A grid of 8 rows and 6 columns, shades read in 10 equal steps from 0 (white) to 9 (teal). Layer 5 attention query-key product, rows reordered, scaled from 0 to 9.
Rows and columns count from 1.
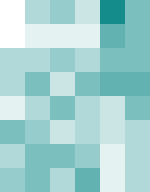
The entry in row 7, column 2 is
5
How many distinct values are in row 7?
4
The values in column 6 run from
3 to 6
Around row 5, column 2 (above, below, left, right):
5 4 1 5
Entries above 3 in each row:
3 2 3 4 2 2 3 3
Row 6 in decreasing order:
5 4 3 3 2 2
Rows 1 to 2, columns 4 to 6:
2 9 5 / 1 6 5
